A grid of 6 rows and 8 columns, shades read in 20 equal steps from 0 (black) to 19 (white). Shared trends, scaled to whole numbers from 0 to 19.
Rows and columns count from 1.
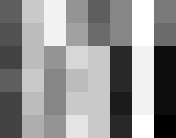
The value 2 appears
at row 5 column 6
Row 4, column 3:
10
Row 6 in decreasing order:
19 17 15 13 11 5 3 0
